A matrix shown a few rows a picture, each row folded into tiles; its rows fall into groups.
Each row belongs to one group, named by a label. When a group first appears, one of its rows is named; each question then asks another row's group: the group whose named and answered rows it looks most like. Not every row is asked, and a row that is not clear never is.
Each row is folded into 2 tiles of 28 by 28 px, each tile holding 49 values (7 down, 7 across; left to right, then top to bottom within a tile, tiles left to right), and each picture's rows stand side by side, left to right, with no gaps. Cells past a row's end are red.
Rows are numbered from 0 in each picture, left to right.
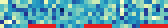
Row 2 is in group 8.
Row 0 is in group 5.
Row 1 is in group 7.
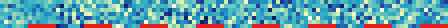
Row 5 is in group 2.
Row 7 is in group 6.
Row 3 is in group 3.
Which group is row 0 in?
5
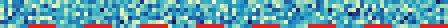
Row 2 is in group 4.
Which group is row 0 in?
8
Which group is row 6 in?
3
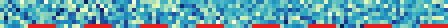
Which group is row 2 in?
3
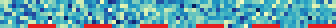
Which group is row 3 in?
2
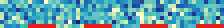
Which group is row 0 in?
5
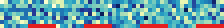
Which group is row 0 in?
5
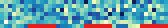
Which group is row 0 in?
5
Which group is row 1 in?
4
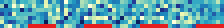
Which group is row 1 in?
8
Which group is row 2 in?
8
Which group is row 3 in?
5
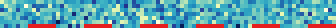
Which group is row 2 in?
2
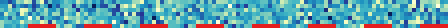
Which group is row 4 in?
2
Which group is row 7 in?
3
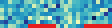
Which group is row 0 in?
8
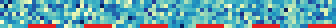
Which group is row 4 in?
3
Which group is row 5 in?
4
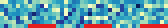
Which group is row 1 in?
8
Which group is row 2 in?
2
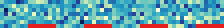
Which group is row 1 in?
8
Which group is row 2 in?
8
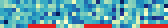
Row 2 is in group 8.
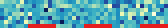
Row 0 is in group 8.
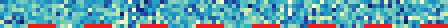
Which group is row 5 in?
8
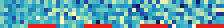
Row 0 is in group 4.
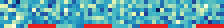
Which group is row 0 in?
6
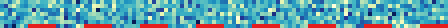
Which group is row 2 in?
4
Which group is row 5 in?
5
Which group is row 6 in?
8
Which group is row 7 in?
6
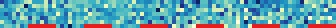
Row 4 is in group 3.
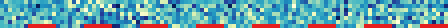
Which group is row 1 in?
3
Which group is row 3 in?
2
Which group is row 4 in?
2
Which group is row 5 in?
7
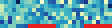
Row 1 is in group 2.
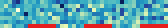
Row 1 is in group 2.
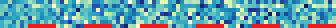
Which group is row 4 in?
5
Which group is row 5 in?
2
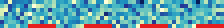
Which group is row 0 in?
2
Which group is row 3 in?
6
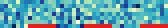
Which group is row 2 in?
2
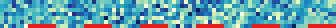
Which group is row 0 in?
6
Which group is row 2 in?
8
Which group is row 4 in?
6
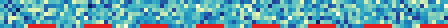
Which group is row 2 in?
6
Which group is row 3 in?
4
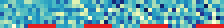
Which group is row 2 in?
2
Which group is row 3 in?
4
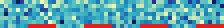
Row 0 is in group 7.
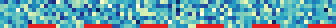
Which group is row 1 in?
5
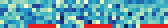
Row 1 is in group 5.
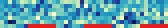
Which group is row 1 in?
3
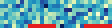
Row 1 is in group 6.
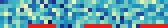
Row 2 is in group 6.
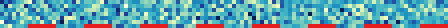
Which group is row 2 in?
7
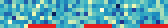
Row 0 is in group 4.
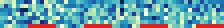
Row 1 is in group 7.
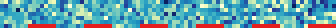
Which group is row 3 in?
2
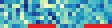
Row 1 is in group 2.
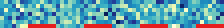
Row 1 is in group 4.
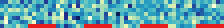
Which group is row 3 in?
3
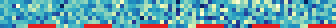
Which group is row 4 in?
3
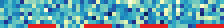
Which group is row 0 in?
8
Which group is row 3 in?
8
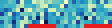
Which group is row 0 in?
3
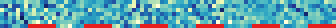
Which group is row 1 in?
6
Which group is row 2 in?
3
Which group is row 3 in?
7
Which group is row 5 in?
5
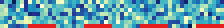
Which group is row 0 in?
3
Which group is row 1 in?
7
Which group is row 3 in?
6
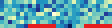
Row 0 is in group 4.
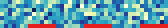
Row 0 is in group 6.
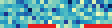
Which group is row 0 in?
7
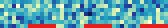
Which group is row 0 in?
4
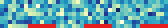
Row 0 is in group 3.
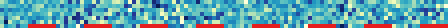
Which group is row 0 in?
5
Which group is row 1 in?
4
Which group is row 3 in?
4
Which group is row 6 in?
7
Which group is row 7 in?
5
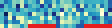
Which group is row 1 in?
4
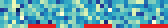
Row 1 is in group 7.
